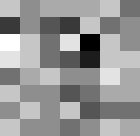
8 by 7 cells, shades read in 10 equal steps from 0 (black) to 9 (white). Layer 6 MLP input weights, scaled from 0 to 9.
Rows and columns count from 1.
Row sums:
41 28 40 37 41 36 35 39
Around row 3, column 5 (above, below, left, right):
7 1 8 7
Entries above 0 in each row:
7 7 6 7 7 7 7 7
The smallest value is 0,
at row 3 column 5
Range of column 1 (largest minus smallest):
7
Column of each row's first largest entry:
1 5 1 1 6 1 2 1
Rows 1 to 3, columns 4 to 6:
6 6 7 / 2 7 4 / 8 0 7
